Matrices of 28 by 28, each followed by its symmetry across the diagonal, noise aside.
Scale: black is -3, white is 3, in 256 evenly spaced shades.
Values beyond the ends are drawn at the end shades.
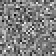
symmetric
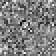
symmetric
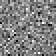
neither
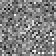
symmetric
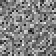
symmetric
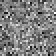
neither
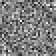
symmetric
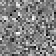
symmetric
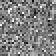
neither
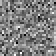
neither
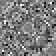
symmetric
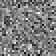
neither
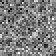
symmetric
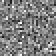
neither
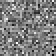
neither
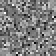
symmetric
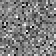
symmetric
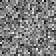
symmetric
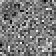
symmetric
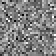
neither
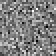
neither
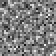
symmetric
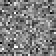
neither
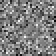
symmetric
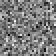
neither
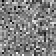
neither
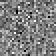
neither
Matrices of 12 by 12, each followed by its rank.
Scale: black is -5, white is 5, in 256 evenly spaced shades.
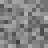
full rank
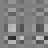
one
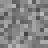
full rank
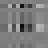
one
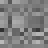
two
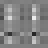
one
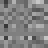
two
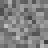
full rank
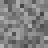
full rank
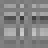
one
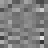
two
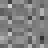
two
